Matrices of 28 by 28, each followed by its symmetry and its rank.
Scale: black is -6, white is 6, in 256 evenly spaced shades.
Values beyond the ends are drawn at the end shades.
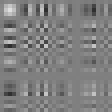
symmetric, rank one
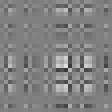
symmetric, rank one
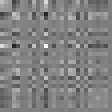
symmetric, rank two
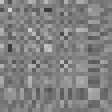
symmetric, rank three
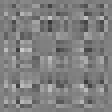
antisymmetric, rank two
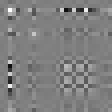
symmetric, rank two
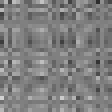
antisymmetric, rank two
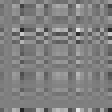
neither, rank one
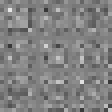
symmetric, rank three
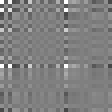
symmetric, rank one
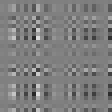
neither, rank one
